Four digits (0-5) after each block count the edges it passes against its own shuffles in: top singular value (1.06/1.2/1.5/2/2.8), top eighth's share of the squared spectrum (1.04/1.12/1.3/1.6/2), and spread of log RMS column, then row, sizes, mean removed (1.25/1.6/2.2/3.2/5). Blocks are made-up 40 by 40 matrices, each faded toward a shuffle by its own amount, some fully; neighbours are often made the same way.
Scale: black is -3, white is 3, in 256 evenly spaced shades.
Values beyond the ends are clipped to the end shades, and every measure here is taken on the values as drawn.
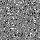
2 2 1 0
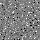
1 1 0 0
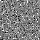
1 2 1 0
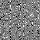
2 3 2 0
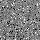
0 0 0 0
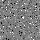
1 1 0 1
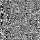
1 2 3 0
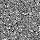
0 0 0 0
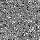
0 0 0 0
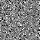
1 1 2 0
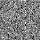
1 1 2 0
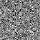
1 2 2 0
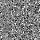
1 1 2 0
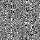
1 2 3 0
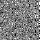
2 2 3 0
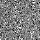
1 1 2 0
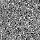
0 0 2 0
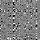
3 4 3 1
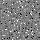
0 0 0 0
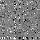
3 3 2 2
